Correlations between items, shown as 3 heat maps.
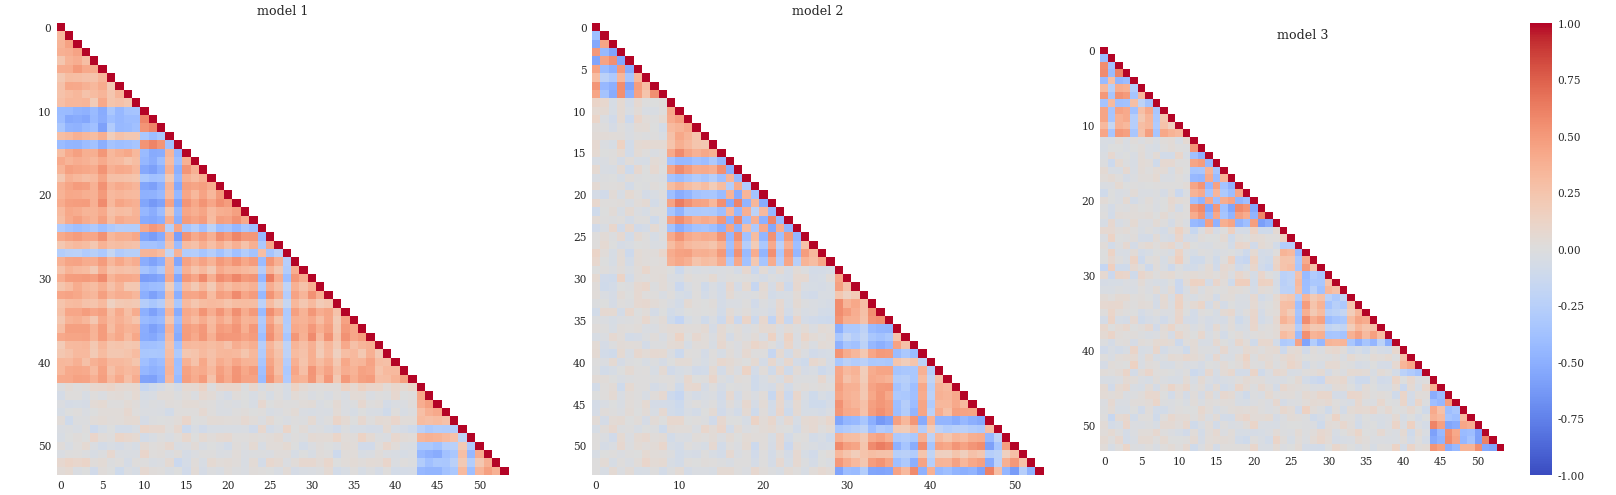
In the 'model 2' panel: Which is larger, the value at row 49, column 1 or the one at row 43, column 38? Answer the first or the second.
the first
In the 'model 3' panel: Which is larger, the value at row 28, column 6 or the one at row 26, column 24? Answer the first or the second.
the first
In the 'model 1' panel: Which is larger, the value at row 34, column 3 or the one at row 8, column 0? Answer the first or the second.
the first
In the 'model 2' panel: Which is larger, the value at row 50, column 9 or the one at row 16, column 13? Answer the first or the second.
the first
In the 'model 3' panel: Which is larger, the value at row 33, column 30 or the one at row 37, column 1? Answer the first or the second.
the second
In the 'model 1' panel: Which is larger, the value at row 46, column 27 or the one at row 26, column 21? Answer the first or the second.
the second
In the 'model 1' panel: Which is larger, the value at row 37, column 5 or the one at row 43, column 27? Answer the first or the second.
the first
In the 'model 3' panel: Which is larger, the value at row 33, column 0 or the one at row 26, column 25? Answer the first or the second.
the first
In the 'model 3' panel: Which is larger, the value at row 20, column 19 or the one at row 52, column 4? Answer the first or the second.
the second
